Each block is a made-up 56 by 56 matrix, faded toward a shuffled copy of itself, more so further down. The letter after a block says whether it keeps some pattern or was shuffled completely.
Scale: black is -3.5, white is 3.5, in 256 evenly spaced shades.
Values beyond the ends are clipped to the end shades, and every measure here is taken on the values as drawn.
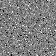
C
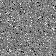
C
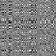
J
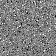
C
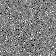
C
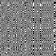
J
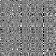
J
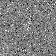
C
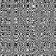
J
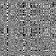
J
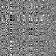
J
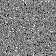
C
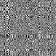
J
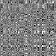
J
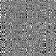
J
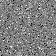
C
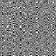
J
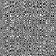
J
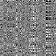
J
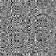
J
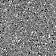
C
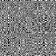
J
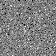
C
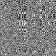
J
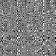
J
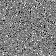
C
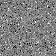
C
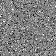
C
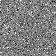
C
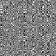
J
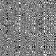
J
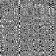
J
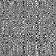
J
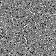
C
